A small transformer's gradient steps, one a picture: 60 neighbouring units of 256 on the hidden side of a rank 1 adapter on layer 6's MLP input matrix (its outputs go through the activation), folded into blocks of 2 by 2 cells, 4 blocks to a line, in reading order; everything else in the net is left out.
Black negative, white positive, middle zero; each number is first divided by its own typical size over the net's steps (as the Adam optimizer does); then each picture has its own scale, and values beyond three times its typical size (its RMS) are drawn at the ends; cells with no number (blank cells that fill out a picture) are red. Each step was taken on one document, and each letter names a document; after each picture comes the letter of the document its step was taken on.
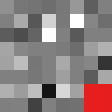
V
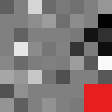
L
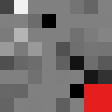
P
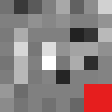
L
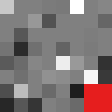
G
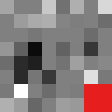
G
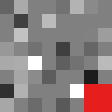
P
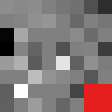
P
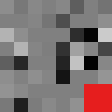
L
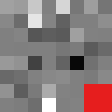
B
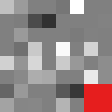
G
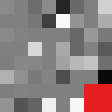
L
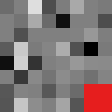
G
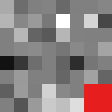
B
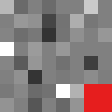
V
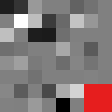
V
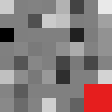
L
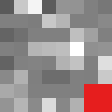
L
